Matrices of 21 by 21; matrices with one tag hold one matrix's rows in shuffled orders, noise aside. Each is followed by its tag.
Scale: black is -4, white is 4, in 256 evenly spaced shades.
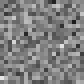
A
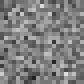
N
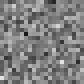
A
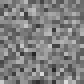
N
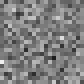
A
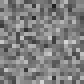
N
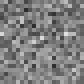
N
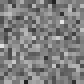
A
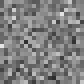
A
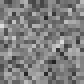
A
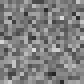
A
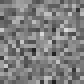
N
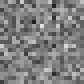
N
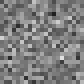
A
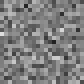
A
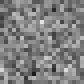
N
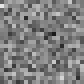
A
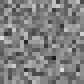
A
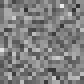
A
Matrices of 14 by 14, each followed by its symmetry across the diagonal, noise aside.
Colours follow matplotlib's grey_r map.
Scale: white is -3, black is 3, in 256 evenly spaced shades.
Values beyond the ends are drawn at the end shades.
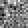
antisymmetric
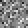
symmetric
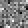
antisymmetric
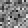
symmetric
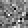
antisymmetric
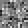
antisymmetric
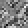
antisymmetric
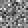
symmetric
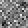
symmetric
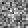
symmetric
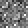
symmetric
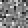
antisymmetric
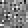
antisymmetric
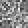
symmetric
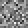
symmetric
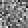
antisymmetric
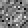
symmetric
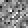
symmetric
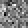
antisymmetric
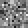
antisymmetric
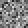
symmetric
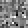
antisymmetric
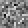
symmetric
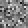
antisymmetric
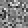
antisymmetric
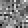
antisymmetric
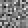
antisymmetric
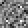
symmetric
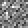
symmetric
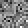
symmetric
